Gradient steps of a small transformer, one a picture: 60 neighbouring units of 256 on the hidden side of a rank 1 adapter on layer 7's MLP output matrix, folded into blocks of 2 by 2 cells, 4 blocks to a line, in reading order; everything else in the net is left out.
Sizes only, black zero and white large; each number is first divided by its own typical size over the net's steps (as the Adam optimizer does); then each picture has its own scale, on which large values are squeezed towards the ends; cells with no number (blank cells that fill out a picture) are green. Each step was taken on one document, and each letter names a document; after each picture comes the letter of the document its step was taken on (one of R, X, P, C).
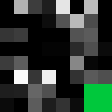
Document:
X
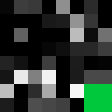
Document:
X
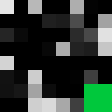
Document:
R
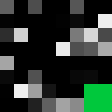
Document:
R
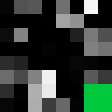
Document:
X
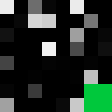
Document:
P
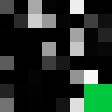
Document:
P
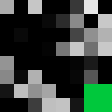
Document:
R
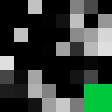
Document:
R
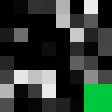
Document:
X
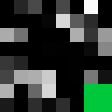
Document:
X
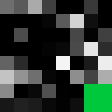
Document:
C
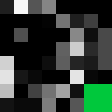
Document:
C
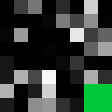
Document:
X
